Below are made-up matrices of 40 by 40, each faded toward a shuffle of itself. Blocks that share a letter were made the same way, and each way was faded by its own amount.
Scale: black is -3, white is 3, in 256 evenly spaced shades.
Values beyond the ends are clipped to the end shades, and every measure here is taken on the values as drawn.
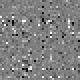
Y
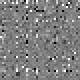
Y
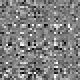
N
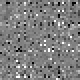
Y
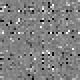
Y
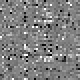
Y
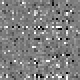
Y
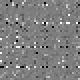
Y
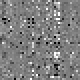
Y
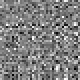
N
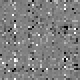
Y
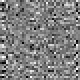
N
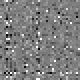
Y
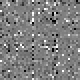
Y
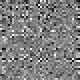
N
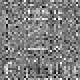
N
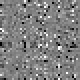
Y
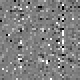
Y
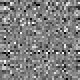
N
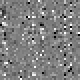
Y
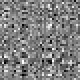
N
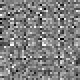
N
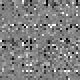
Y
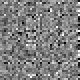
N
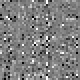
Y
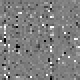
Y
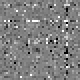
Y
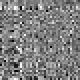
N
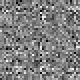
N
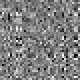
N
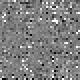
Y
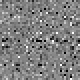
Y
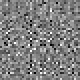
N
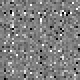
Y
